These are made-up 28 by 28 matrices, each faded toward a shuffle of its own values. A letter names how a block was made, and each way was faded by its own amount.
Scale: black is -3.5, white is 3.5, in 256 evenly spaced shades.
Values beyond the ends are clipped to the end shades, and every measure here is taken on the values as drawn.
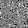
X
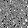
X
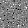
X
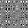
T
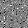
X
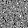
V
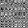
T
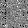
X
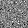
V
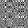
T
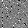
X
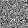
V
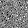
V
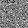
V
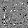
X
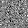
V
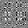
T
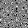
X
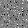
X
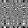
T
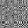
T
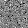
V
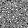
V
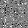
X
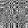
T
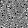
X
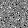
V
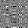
T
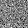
V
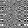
T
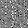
X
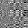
T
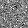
V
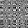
T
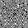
X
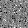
X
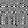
T
